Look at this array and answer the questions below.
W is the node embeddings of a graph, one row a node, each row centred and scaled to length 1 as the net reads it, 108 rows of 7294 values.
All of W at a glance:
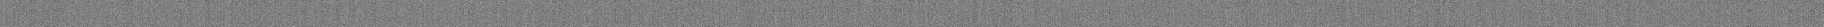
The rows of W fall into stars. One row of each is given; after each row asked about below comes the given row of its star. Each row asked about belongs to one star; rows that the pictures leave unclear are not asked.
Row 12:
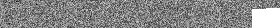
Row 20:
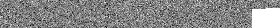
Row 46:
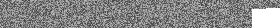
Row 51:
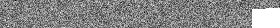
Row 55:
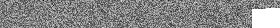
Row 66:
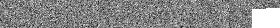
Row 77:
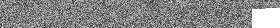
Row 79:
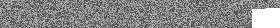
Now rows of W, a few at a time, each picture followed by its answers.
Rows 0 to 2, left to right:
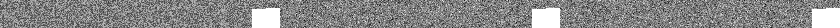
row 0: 66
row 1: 46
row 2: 46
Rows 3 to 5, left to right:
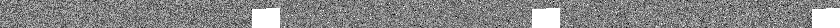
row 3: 77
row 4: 20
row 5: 79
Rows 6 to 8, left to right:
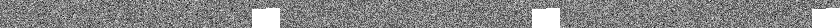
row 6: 46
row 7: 79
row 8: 51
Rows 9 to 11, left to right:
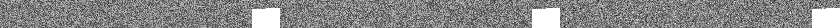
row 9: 55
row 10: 77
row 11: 77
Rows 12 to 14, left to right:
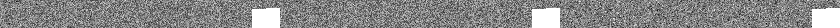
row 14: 66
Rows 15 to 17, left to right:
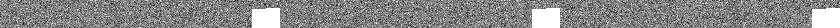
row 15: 20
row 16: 12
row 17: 20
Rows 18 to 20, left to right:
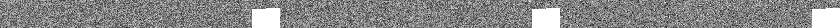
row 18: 55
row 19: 77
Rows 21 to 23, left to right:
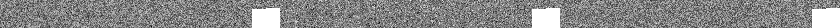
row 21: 77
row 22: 46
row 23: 12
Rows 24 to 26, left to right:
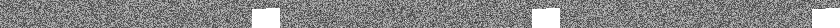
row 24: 20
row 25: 66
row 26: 51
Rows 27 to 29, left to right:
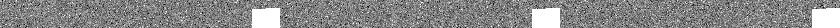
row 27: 51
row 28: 77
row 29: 12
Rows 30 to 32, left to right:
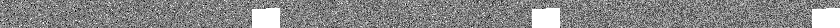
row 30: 12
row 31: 79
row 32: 55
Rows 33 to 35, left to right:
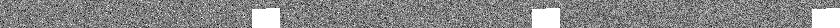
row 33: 12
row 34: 66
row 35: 46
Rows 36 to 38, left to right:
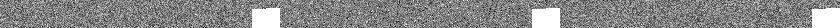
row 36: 12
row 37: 55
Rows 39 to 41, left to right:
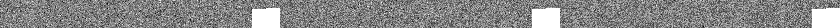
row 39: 20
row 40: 46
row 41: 66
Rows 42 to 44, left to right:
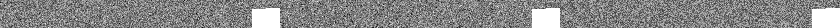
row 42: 66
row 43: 66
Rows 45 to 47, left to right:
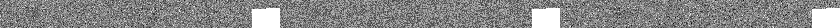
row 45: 46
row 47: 79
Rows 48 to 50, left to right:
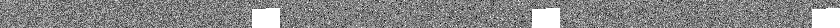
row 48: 51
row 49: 77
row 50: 46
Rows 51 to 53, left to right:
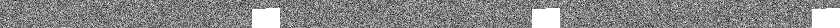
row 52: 20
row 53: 66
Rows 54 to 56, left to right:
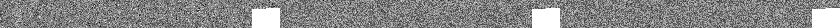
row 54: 46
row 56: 66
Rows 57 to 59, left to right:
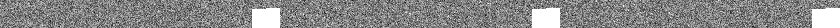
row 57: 12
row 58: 20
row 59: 55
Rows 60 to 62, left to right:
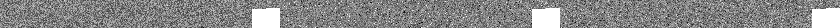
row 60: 12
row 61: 51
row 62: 20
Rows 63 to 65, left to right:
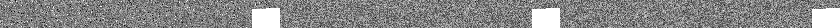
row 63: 55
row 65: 51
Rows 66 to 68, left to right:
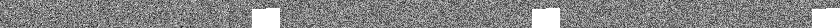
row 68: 46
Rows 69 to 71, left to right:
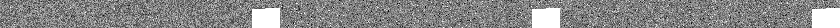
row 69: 51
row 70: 55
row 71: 79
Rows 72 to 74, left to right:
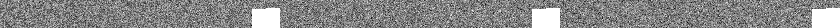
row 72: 66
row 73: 46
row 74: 20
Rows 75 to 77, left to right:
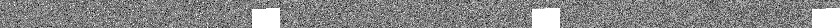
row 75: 51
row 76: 66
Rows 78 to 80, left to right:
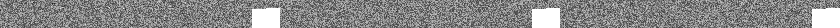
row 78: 20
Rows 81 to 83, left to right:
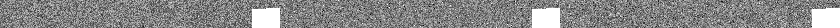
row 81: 77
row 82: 20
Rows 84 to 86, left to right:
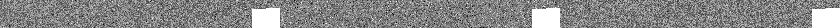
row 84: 51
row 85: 12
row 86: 66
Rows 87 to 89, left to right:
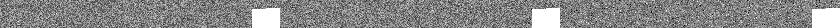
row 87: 55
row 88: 20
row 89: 55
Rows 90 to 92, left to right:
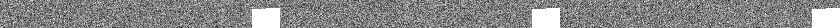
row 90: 66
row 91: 20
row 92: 46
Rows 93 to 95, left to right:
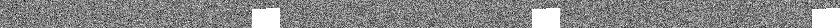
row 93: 20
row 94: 46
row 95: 12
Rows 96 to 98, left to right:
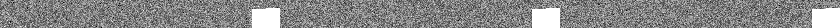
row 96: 66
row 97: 51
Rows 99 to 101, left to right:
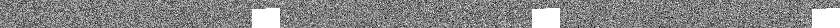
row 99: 20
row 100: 66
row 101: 46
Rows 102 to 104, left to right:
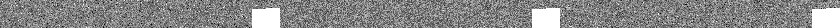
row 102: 77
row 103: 46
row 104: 79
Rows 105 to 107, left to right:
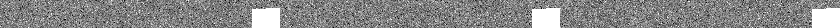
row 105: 77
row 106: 79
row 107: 79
